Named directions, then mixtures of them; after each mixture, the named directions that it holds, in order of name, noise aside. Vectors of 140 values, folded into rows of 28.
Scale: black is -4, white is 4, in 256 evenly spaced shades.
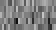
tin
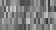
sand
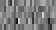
tin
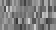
sand, tin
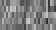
sand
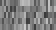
sand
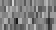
sand, tin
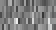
tin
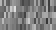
sand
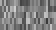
sand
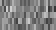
sand, tin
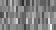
sand, tin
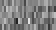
sand, tin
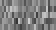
sand, tin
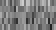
sand, tin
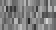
sand, tin
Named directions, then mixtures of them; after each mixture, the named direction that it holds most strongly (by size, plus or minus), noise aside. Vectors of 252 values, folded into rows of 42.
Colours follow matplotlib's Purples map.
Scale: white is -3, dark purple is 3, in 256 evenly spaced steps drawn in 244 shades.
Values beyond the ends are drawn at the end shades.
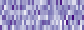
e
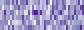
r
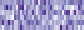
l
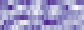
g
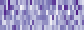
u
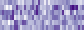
l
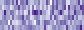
r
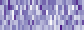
u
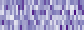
l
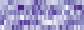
g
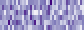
r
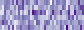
r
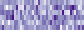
l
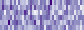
r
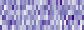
e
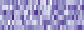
r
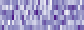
l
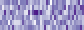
r
